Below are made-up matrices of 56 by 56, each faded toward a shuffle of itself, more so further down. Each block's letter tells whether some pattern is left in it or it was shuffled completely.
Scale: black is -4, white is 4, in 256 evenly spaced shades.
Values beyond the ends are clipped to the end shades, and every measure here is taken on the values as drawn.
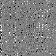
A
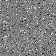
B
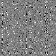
A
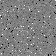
B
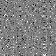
A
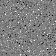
B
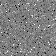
B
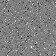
B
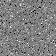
B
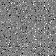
A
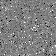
B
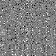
A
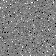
B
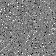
B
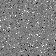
B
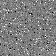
B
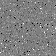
B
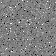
B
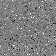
B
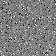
B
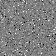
B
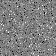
B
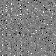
A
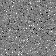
B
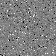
B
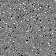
B
